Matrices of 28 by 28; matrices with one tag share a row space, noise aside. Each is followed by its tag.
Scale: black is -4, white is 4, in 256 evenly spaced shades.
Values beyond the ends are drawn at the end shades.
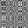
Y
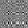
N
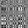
Y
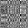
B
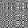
N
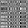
B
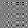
N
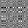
Y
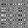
Y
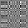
B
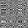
Y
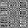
B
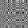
N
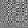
N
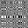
Y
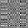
B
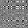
N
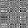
B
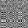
Y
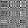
B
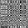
B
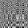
N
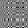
N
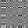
Y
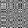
Y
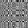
N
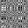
Y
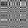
B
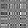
B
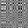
Y
